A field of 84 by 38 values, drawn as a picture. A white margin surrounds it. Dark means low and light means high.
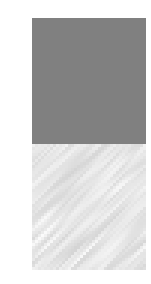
The table splits into 2 rows of 1 panel. Panel 1,1: middling, flat. Panel 2,1: very high, slanting up to the right, faint in contrast.
